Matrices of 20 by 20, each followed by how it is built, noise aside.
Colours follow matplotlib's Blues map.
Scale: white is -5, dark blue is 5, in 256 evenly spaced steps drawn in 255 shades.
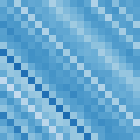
Toeplitz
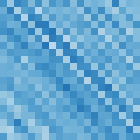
Toeplitz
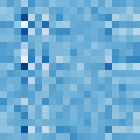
low rank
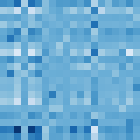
low rank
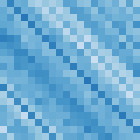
Toeplitz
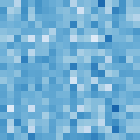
low rank
